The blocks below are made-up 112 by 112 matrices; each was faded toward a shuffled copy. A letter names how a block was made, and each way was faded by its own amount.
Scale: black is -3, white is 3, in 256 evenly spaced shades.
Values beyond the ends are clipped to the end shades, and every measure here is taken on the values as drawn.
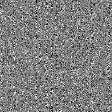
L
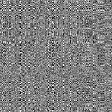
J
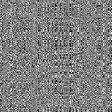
J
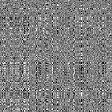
J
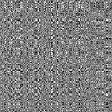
J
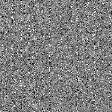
L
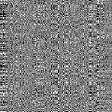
J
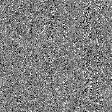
L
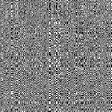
J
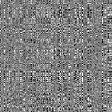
J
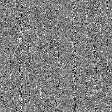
L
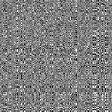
J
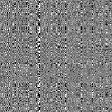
J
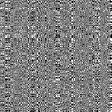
J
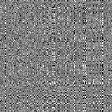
J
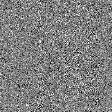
L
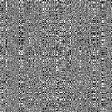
J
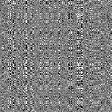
J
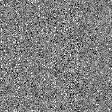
L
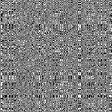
J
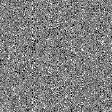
L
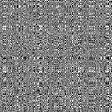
J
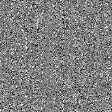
L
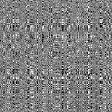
J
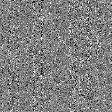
L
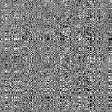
J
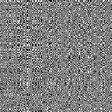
J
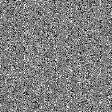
L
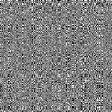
J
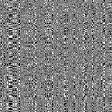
J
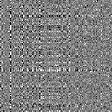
J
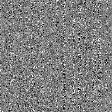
L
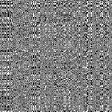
J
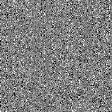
L
